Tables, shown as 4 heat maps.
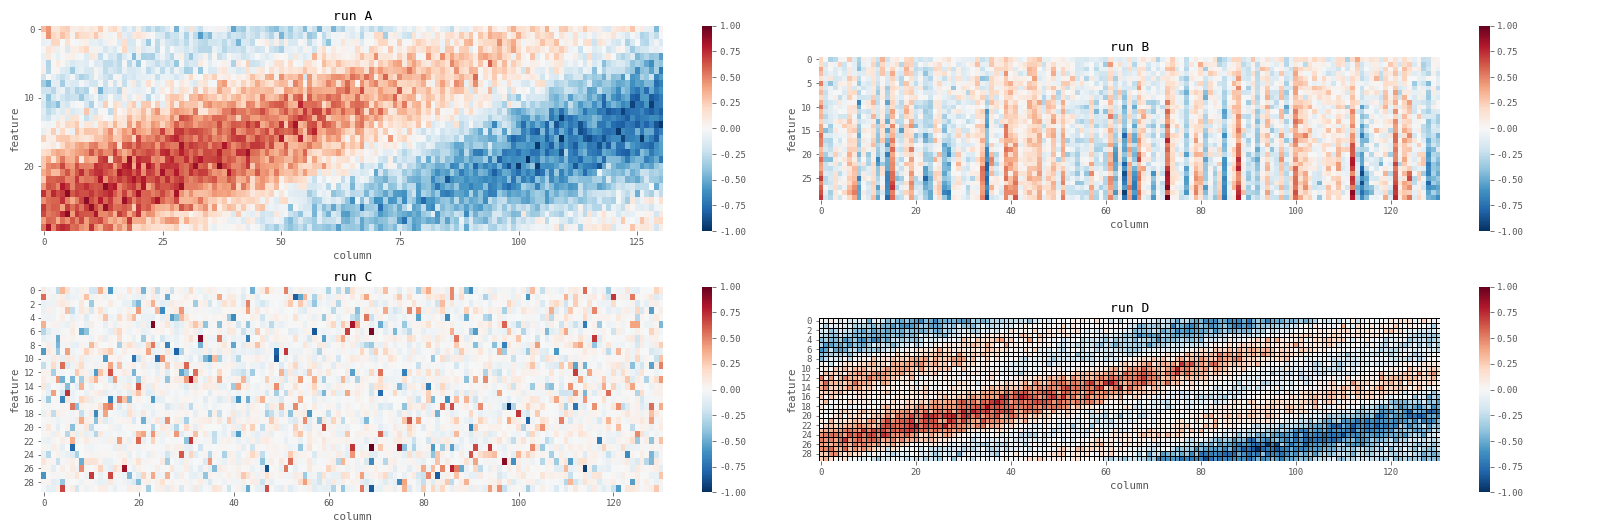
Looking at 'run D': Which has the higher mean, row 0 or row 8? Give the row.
8
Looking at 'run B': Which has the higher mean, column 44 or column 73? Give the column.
73
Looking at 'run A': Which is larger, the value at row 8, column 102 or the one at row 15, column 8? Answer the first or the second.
the second
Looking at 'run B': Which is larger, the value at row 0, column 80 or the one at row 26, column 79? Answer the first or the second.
the second
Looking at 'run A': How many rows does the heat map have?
30
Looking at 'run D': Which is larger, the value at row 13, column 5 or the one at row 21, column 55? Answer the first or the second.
the first
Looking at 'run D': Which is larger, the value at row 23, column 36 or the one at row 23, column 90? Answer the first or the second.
the first
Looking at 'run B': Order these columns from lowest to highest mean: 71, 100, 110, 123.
71, 110, 123, 100
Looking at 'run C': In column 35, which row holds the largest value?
25
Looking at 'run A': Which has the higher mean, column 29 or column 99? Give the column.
29
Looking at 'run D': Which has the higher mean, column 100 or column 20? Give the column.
20
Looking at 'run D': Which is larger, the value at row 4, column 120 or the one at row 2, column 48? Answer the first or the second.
the second
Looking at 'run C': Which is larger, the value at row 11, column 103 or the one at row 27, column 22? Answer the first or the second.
the first
